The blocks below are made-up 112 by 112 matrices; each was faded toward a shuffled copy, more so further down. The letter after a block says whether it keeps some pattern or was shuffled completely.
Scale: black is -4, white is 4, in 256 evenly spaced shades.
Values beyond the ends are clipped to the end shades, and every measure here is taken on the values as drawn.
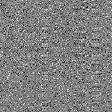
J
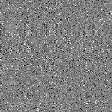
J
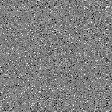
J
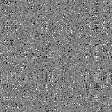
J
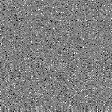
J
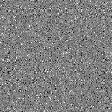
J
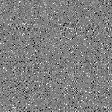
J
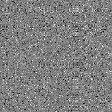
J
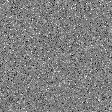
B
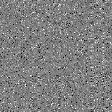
J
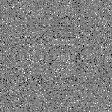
J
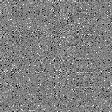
J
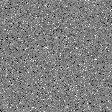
B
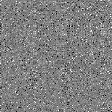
J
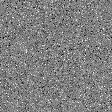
B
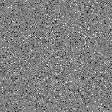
J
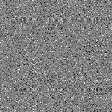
J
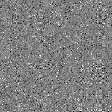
J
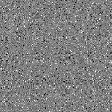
J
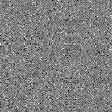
J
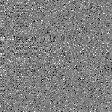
J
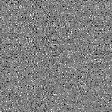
J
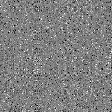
J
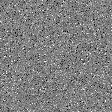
B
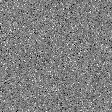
B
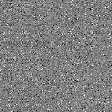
J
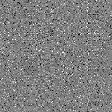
J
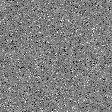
B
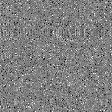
J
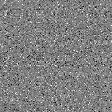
J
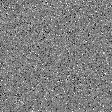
B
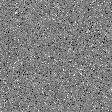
B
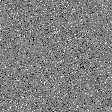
B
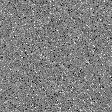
B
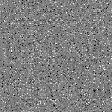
J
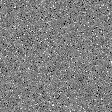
B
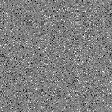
J
